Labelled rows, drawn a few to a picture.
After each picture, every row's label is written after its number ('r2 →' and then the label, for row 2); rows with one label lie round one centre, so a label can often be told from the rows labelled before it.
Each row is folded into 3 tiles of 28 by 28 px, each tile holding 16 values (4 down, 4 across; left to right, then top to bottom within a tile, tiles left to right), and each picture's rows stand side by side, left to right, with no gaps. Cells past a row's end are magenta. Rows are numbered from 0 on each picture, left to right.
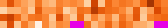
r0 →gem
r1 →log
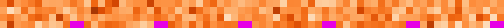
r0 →gem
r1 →log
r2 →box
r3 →box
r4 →box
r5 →gem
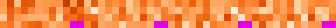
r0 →log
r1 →gem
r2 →gem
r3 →gem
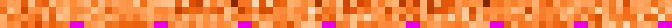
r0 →box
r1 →box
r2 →log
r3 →log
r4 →log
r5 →log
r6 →box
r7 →gem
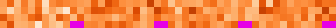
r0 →gem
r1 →log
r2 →box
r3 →log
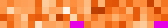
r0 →gem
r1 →log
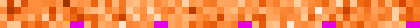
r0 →log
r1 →gem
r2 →box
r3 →gem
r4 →log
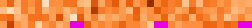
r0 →gem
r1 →log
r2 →box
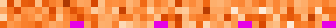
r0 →log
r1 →gem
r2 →gem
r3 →gem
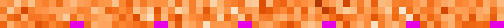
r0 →box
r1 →box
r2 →gem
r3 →log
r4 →gem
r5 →box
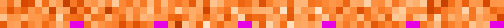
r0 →log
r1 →box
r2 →gem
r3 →gem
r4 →box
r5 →log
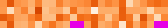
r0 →gem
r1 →gem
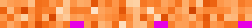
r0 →box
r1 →gem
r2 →box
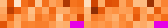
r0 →log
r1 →log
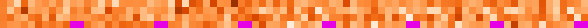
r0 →box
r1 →box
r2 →log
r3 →gem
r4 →gem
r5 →gem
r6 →gem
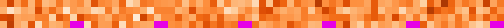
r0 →gem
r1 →gem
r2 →box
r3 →log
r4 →gem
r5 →log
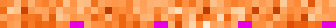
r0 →box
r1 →box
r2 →gem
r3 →box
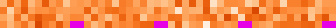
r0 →box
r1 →box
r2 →gem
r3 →box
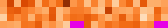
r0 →log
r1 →box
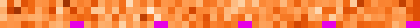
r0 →log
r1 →gem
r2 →box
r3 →box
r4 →log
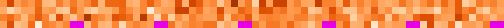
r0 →gem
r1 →gem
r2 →log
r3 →log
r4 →gem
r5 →gem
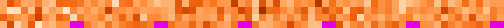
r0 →gem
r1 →box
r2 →log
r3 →log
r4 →box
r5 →box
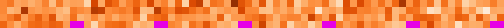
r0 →box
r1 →log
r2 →log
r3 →gem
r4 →log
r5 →gem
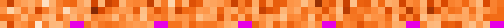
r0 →gem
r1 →log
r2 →log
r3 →log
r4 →log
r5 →log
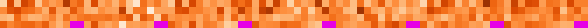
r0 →log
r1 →gem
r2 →log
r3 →log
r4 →box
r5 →log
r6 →log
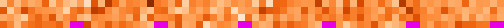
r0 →box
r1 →log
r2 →gem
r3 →log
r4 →log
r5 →box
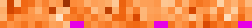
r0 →log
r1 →box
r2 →box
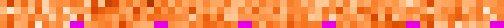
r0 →gem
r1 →log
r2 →box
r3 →box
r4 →box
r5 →gem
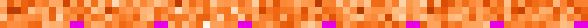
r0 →log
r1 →box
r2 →gem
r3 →log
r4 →box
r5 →log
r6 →log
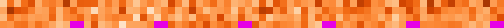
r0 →log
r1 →gem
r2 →box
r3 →log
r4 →log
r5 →log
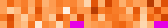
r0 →gem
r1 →log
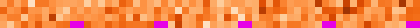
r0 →box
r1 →box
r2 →gem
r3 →log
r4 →log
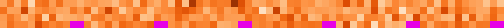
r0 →box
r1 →box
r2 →log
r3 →box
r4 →gem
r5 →box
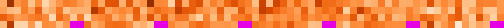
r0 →gem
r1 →log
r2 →log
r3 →log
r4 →box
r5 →gem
